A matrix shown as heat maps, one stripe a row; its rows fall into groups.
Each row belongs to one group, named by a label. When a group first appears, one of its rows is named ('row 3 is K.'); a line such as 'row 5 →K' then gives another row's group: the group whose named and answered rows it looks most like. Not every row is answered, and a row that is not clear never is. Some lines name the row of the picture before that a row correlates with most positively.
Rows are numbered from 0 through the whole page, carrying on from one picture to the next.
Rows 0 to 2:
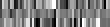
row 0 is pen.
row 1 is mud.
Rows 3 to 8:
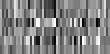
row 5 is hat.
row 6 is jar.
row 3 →jar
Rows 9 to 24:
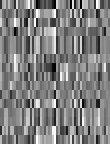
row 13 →hat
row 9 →mud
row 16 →jar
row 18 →hat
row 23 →pen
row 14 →hat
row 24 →hat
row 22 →mud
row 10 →hat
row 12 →pen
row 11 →jar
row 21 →mud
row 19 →mud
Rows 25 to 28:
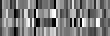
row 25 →mud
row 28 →pen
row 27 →mud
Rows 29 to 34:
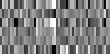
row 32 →hat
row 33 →pen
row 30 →jar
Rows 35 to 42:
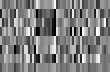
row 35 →hat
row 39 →hat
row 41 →mud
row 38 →mud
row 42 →pen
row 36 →mud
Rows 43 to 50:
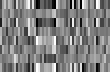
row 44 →pen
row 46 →jar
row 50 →hat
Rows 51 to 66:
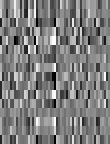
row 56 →jar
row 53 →mud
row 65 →hat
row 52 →jar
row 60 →mud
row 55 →pen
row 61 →pen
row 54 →hat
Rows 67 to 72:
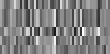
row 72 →pen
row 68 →hat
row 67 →jar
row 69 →hat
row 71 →hat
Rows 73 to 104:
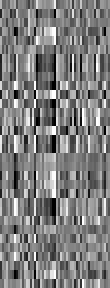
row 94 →pen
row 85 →mud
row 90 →pen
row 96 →jar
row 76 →pen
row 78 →jar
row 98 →pen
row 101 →jar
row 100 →jar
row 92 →pen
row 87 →pen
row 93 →pen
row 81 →mud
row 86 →mud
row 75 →jar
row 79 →mud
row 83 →pen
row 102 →pen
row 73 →hat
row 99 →jar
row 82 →jar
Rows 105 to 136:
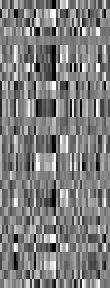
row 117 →mud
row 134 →pen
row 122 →hat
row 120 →jar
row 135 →hat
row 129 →hat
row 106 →pen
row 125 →mud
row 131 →pen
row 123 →hat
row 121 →jar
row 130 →jar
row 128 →mud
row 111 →jar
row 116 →mud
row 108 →mud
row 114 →pen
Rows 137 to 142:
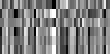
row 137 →jar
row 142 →pen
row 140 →pen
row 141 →pen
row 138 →pen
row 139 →mud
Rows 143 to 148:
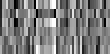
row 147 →hat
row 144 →mud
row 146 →pen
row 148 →hat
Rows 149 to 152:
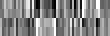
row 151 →hat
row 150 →mud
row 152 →hat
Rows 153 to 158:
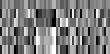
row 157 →hat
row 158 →pen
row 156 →pen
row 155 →jar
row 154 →mud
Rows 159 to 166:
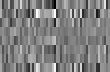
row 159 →jar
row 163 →pen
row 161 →mud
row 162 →jar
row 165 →jar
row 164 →jar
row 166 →hat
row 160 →hat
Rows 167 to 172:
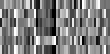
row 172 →jar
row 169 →mud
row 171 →hat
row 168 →jar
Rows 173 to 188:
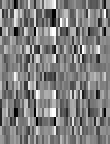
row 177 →hat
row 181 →jar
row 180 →jar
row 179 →hat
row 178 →mud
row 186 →mud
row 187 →hat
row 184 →pen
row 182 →jar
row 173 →pen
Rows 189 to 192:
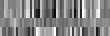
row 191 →jar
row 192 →hat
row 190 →mud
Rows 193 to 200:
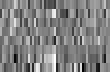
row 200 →hat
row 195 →jar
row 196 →hat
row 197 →mud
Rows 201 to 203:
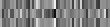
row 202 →jar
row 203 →hat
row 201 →hat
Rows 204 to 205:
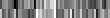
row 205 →hat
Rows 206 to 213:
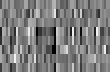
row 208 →jar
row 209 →mud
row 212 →jar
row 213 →mud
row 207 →hat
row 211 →jar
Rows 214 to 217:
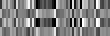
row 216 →mud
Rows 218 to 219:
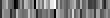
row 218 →pen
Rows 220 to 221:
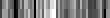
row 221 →pen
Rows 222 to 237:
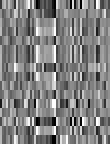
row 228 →hat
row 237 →jar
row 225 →hat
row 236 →hat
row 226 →mud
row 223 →jar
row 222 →mud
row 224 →hat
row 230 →hat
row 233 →pen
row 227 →hat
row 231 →pen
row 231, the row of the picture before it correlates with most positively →221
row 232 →mud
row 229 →jar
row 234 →hat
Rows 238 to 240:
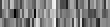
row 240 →hat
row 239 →pen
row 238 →pen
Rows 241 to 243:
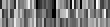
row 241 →mud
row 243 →jar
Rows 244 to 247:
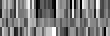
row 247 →pen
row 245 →mud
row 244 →mud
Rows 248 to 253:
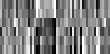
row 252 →mud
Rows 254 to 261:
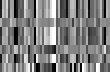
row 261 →mud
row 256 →hat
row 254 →pen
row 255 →pen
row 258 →pen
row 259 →jar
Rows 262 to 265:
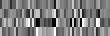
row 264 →mud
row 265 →hat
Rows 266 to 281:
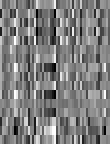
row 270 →jar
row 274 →jar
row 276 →jar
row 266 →hat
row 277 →jar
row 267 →mud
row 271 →hat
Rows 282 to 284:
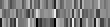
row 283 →hat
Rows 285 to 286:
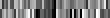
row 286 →mud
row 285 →jar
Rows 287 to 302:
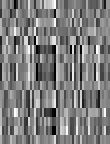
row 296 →mud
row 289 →hat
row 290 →jar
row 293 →mud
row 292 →mud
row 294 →mud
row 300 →jar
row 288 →mud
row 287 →pen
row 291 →pen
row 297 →hat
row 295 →mud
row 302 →hat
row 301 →jar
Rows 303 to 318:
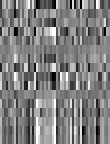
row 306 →pen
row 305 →jar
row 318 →hat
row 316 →hat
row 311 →jar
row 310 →pen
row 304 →pen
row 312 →jar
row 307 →hat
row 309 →jar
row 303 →mud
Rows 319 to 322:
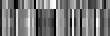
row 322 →mud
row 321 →mud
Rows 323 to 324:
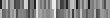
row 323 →pen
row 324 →hat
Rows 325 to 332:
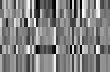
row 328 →hat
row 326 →mud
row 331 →hat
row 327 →jar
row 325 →mud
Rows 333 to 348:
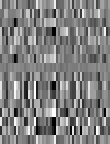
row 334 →mud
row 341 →hat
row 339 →pen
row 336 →jar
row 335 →pen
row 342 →jar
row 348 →hat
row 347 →mud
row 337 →jar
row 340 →jar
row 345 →pen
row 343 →jar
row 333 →hat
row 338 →hat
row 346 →jar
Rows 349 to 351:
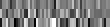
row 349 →mud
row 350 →jar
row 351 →pen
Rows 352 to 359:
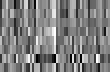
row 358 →mud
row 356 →hat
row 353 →pen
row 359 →hat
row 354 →pen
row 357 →hat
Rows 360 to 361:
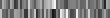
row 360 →pen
